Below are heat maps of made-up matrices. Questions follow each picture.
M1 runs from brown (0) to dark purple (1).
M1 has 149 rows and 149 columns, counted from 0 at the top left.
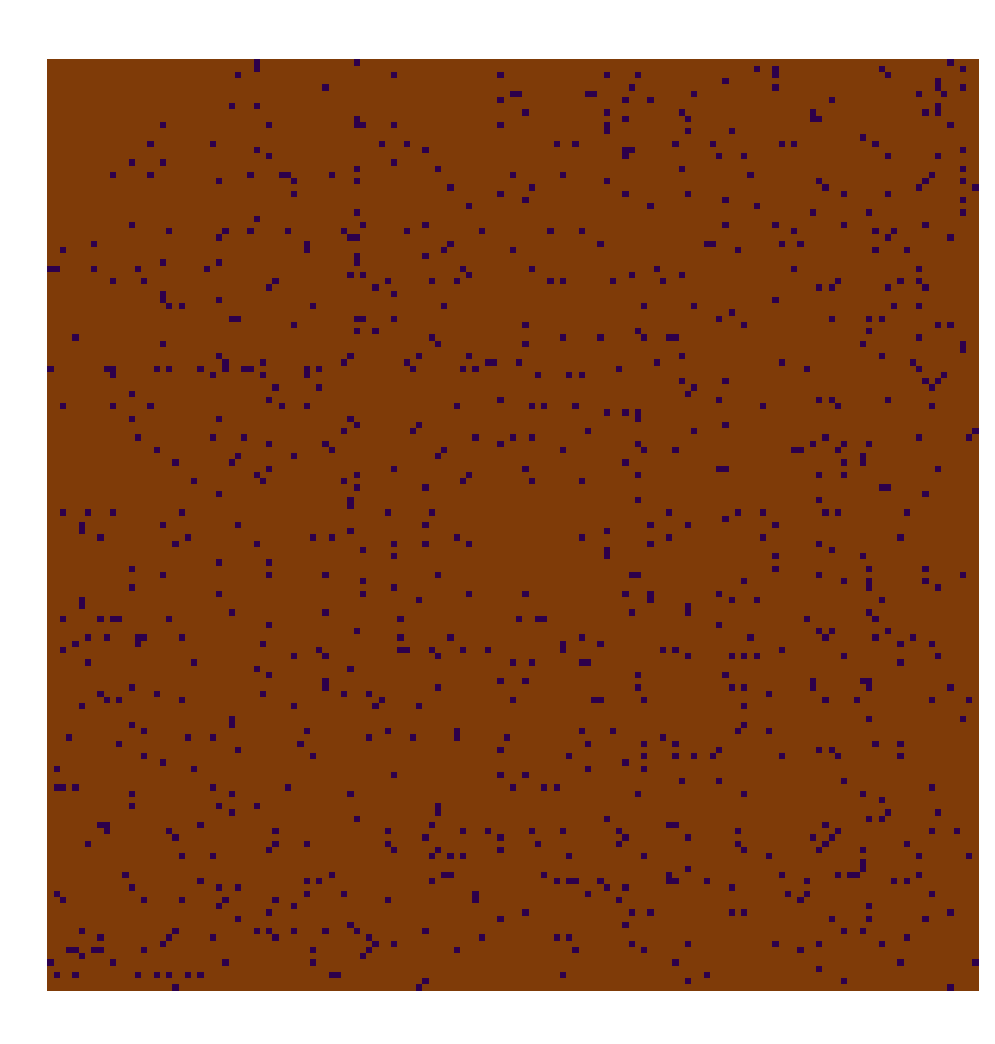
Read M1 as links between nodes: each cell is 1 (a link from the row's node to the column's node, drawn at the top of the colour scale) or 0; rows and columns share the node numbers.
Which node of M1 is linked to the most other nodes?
node 49
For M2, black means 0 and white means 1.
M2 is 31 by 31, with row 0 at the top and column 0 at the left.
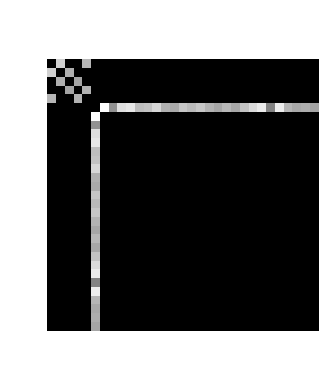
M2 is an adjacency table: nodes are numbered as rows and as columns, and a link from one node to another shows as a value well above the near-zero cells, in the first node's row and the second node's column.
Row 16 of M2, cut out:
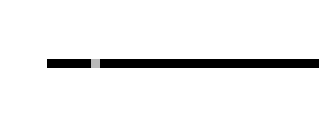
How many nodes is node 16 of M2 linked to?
1
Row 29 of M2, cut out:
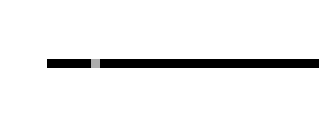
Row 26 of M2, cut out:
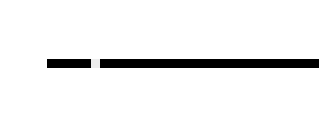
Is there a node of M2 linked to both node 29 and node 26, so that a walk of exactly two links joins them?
yes
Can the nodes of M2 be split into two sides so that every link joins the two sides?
no
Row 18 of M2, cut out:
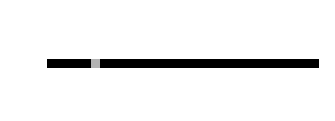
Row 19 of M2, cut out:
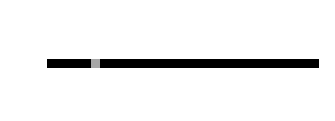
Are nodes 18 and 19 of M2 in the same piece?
yes
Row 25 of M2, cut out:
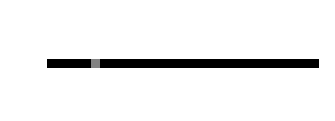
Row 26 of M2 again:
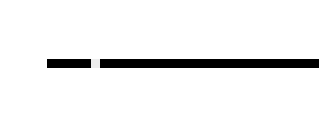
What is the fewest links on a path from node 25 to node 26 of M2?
2
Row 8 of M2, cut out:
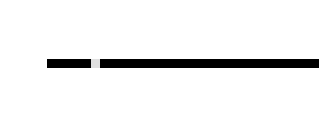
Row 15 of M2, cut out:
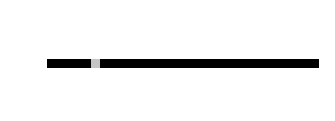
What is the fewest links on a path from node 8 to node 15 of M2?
2
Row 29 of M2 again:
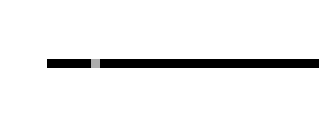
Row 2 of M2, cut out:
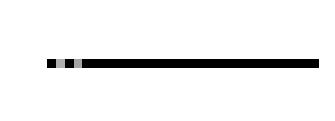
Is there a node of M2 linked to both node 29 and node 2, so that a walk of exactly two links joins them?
no
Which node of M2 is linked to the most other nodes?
node 5
